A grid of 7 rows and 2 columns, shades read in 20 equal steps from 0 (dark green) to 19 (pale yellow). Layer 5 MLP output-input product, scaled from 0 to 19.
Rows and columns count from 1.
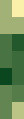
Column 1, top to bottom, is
12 12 5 5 0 7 7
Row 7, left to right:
7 14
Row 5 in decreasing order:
4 0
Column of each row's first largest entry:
2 1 1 1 2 1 2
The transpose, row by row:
12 12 5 5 0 7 7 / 19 12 2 4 4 6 14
